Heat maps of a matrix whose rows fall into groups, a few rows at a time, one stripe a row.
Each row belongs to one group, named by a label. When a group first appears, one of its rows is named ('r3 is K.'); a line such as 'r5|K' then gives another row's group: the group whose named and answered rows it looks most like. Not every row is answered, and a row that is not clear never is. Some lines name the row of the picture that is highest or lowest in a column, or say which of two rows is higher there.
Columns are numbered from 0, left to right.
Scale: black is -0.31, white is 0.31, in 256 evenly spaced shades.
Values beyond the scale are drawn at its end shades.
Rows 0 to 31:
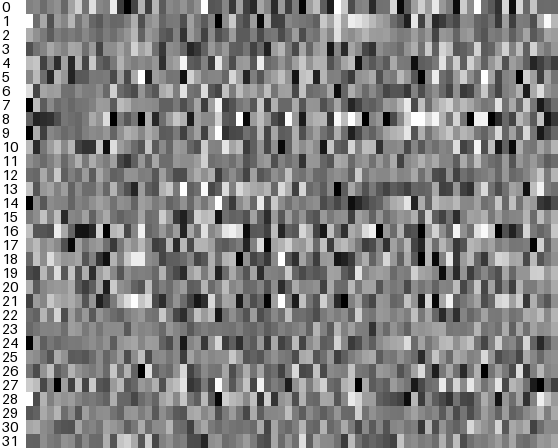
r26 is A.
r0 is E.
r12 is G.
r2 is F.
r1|F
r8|E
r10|A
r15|G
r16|A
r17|G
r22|G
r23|E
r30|G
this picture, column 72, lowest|17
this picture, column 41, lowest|5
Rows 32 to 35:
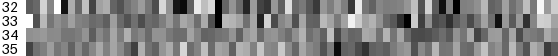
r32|G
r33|F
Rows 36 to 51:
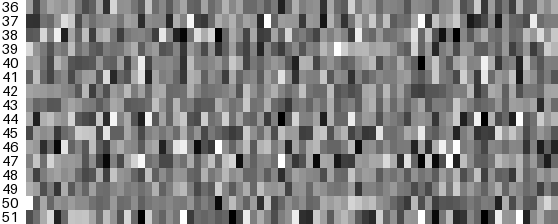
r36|A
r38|G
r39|F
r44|A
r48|A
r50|F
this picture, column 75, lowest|46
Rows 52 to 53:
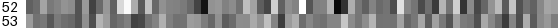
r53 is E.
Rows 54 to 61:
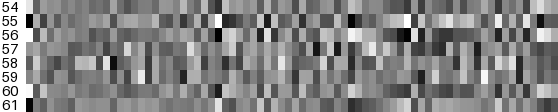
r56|F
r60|F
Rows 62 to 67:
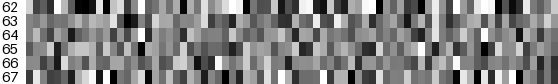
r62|A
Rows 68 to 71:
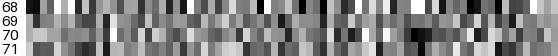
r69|A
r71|A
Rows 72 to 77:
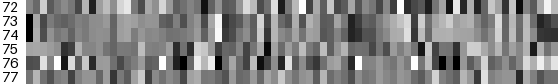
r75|G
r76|G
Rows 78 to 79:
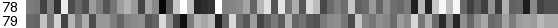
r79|G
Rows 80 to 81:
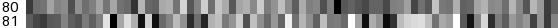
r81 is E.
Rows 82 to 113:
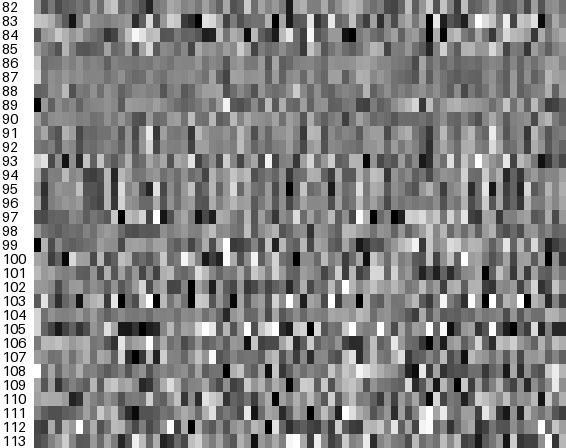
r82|E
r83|G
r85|A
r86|F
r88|G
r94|A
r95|A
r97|E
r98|E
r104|F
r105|E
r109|E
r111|E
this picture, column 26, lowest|100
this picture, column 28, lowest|103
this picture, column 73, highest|113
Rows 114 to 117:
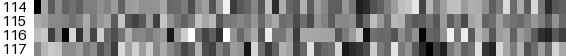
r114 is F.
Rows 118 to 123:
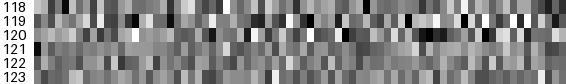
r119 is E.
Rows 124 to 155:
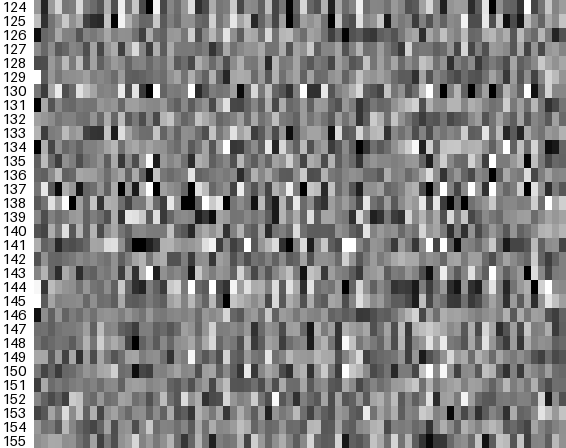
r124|A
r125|A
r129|F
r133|A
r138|G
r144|F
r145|F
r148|E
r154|A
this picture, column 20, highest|144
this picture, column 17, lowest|137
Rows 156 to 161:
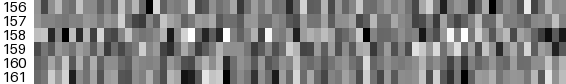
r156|A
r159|E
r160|G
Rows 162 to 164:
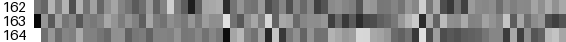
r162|G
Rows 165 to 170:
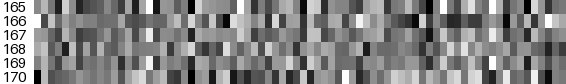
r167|A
